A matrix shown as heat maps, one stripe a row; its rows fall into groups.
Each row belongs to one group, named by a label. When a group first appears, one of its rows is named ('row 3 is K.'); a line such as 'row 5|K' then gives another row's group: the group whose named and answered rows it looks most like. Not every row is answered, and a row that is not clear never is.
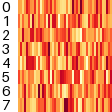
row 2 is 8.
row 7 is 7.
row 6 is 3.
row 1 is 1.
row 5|8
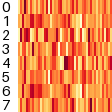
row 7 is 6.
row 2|6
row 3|1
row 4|7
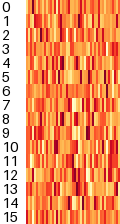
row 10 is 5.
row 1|6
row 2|1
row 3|5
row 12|7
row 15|1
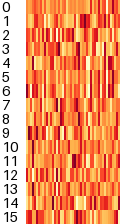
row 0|5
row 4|7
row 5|5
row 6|5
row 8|6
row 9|6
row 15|6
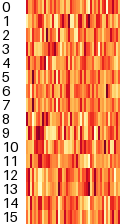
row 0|5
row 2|3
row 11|8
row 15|8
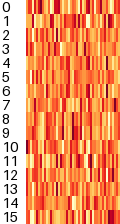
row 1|7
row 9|7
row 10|5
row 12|5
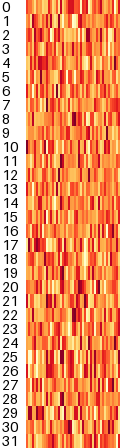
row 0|8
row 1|3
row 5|1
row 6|1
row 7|3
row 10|5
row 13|1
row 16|5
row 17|6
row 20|6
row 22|7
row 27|5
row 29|6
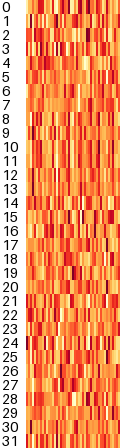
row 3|1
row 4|8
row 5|5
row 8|5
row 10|5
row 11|5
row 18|8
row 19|7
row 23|8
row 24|5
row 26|6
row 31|1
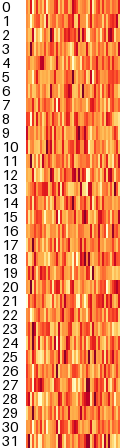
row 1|3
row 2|7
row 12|7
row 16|5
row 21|6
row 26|1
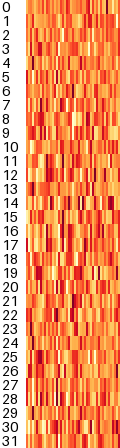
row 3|8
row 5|1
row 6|3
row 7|1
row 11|7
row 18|3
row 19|6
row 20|1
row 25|8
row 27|1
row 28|1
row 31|8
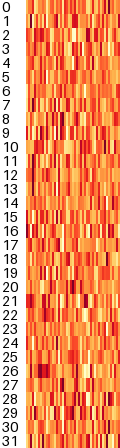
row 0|7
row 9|1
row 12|3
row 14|5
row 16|5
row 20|7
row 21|3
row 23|5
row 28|7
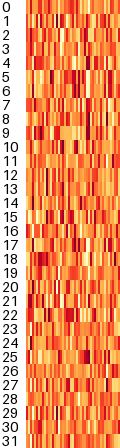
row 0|8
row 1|1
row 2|3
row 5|7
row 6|7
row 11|5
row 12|3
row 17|7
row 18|8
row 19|8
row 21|6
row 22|8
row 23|5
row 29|1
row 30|8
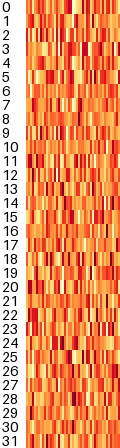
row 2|1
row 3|8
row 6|3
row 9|1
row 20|6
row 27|8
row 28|7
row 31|3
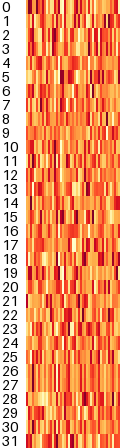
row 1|7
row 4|8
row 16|8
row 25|5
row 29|6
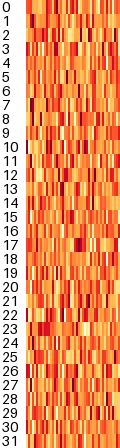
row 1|3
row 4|5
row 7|3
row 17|6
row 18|5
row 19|1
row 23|8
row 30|1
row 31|6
